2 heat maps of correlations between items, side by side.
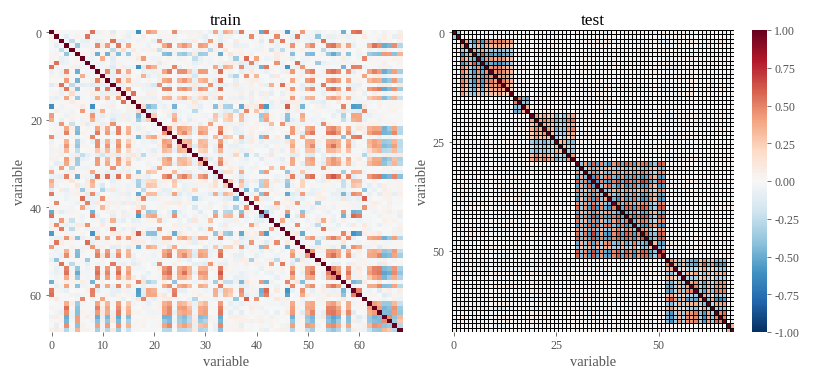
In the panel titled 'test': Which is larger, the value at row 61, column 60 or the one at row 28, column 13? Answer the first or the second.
the first
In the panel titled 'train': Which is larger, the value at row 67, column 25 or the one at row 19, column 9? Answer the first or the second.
the first
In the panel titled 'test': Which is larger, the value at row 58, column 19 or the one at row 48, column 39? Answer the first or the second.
the first
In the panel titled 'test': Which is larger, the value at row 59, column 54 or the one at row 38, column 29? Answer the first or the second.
the second
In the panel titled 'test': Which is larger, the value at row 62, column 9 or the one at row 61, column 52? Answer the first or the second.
the second
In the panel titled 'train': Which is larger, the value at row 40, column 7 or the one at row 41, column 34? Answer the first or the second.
the first
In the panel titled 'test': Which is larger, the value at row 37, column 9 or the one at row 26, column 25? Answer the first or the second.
the second
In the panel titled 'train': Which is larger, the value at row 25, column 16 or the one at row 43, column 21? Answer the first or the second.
the second
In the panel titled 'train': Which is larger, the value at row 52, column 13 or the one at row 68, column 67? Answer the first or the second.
the first
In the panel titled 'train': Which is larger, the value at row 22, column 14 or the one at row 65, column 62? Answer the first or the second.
the first
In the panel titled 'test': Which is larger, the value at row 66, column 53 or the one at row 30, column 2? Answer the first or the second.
the second
